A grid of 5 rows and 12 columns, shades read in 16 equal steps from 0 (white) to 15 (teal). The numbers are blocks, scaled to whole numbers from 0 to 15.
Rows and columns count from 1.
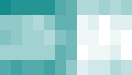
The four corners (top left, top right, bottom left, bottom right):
15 6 11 4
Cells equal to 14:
4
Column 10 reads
6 0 0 1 3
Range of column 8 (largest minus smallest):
5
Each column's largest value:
15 14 14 14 14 11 10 5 5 6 5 6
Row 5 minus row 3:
3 5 5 5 7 2 -2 1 2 3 4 4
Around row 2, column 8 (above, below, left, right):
5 1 10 2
